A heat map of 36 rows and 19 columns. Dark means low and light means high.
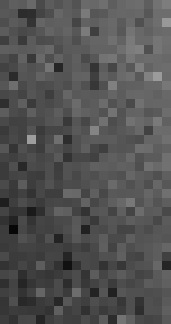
Mirror symmetry: none. Stripes: none. Ninth with the highest average: top right. Slope: up to the top right. Average level on the scale: 30%.
